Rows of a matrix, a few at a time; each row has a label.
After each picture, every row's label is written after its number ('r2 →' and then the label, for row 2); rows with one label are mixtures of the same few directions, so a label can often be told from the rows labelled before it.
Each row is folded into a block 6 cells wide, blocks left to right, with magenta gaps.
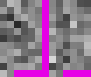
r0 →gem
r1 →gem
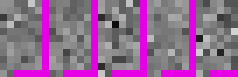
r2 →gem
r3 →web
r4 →gem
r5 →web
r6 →web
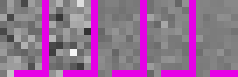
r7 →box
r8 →web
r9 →web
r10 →gem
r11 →web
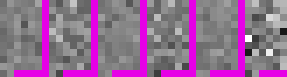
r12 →gem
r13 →box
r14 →gem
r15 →box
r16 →web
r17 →web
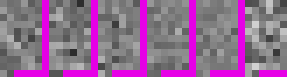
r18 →box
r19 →web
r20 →gem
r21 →box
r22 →web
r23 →box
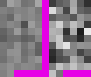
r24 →gem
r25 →box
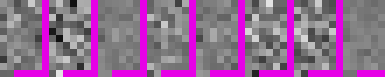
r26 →gem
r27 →box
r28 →web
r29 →gem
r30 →web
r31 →box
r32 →box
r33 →web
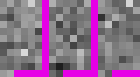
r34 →web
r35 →box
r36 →gem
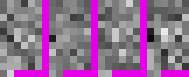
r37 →box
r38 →web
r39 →web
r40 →web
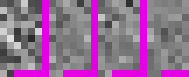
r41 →box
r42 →gem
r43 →gem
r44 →web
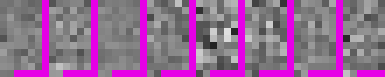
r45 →web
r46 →box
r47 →box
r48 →gem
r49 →box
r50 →gem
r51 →gem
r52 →web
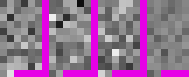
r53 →box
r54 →gem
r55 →web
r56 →web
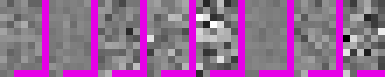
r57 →gem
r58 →gem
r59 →box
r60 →web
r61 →gem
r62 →web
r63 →box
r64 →web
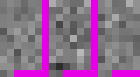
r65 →web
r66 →box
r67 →gem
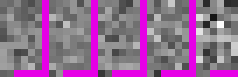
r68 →web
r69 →gem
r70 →web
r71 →box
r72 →gem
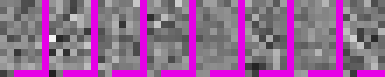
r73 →web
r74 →web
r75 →gem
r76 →gem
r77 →gem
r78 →box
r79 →web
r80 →box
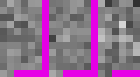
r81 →gem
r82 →web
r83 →gem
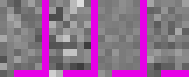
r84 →gem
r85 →web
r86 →web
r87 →box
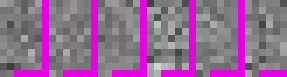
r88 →box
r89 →web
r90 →gem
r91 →box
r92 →gem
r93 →gem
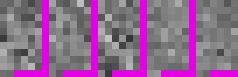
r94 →web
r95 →gem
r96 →box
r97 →web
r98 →web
